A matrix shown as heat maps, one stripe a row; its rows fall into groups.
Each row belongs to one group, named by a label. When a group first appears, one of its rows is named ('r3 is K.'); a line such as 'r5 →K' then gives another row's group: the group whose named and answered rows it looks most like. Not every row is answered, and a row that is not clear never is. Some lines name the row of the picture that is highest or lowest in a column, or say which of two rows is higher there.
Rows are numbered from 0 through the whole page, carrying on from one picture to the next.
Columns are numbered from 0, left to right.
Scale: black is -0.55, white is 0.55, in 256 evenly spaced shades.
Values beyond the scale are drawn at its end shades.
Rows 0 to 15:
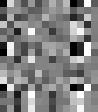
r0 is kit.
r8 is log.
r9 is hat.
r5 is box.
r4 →log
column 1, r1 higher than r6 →No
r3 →box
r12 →kit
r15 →log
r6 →kit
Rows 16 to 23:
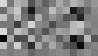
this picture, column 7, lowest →19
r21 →kit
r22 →hat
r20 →box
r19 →log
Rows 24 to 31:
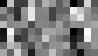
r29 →kit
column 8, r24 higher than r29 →No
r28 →kit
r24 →kit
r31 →hat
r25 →log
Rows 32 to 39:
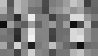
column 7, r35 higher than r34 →Yes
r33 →box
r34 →log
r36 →log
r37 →log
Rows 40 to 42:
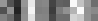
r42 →log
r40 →log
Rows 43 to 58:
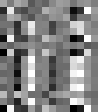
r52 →log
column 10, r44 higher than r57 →No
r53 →log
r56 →box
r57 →log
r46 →log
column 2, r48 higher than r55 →Yes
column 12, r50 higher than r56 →Yes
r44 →kit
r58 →kit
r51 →log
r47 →log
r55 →log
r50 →kit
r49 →box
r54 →log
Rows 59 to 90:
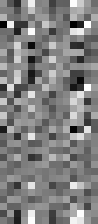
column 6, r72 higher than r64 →Yes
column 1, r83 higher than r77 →No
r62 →kit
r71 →kit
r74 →log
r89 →log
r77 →kit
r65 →hat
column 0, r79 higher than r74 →No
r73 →box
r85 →log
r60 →log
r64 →box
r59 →log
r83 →box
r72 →log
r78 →log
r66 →box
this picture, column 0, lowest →62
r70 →hat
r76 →box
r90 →log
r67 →hat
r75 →box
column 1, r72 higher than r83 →Yes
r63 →log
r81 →hat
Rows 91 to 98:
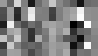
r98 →hat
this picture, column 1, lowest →91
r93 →log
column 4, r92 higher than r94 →Yes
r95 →hat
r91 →hat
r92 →log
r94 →kit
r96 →hat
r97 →kit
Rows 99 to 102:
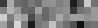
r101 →box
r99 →kit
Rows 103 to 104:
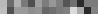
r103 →hat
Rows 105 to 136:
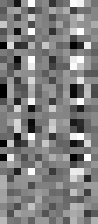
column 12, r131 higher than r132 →Yes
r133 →hat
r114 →log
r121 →hat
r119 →log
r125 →kit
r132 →box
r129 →log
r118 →kit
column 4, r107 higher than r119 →No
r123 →hat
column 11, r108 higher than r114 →No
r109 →log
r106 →hat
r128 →hat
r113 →log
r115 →box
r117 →kit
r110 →hat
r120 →hat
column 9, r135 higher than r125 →Yes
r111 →kit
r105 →log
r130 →box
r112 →box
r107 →log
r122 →hat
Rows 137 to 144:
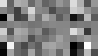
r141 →box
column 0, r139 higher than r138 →No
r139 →kit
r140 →hat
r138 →log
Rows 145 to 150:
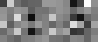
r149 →hat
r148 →box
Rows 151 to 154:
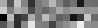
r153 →kit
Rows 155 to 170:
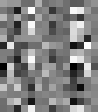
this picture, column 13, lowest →164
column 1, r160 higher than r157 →No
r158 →log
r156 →log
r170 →log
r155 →hat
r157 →hat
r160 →box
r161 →kit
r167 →hat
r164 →kit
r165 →kit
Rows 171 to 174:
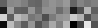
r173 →box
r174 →kit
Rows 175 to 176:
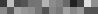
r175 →kit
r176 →box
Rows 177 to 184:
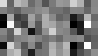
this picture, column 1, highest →180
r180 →kit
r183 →kit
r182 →box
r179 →kit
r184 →hat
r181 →hat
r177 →box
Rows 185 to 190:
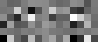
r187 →log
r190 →kit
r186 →hat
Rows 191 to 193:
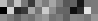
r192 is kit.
